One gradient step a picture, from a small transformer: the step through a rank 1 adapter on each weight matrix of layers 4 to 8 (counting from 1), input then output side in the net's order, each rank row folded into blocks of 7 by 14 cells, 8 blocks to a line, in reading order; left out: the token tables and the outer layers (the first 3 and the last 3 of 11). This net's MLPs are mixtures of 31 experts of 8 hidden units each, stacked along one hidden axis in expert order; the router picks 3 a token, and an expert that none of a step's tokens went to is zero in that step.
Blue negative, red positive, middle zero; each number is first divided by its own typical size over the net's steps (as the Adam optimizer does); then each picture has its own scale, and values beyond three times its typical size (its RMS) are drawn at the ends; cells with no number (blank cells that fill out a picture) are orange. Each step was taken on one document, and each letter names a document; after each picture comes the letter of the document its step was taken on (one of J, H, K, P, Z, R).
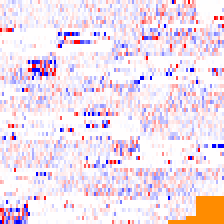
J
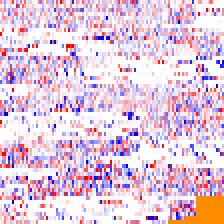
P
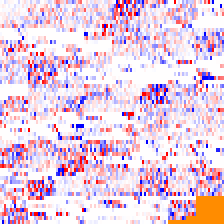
P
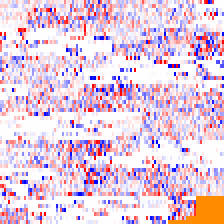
P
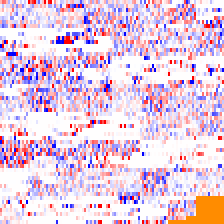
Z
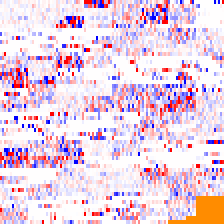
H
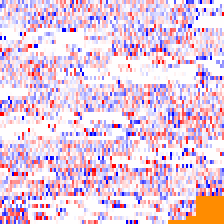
P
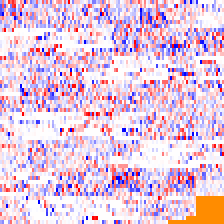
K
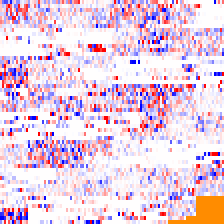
H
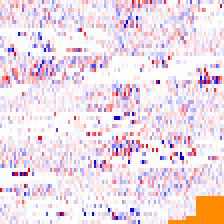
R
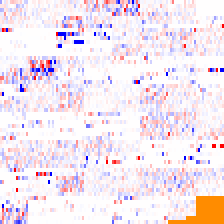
J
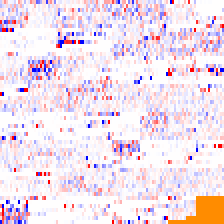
J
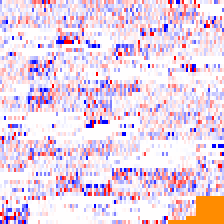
Z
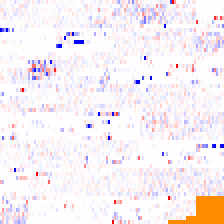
J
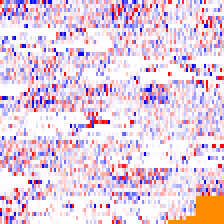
Z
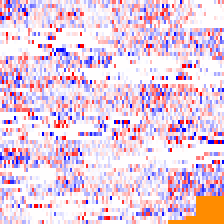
H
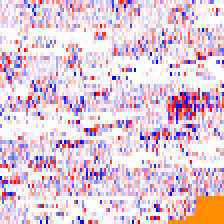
P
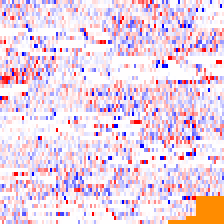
R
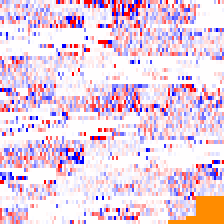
H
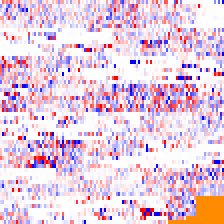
H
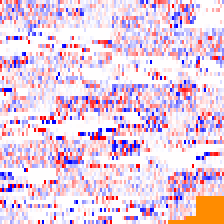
H
